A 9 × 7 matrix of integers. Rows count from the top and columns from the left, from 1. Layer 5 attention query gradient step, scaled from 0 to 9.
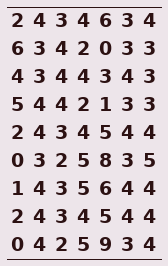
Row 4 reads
5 4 4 2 1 3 3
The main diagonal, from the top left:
2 3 4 2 5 3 4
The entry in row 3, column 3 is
4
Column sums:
22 33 28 35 43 31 34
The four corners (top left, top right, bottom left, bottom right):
2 4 0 4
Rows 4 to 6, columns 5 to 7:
1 3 3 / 5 4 4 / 8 3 5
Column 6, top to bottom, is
3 3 4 3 4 3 4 4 3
